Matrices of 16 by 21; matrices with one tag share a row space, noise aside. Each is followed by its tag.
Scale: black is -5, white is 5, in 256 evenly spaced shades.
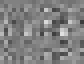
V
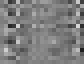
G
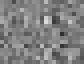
V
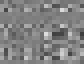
V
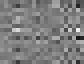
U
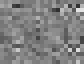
U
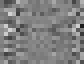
G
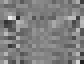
G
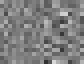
V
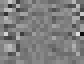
G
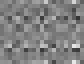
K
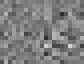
V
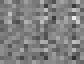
K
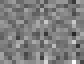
K
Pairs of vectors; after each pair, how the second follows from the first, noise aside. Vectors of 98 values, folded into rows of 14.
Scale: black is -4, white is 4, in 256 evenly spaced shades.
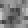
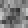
copied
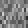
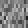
copied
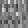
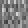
copied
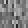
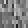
copied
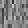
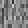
copied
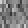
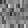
sign-scrambled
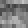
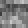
copied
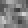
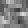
copied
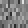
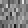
copied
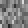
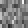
copied
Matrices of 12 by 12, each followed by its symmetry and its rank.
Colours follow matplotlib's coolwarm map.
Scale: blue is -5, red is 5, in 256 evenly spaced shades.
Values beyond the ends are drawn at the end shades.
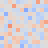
antisymmetric, full rank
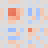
symmetric, rank two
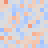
neither, full rank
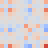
symmetric, rank two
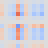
neither, rank one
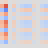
neither, rank one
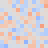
antisymmetric, full rank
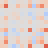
symmetric, rank two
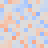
antisymmetric, full rank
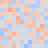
neither, full rank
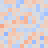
neither, full rank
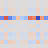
neither, rank one
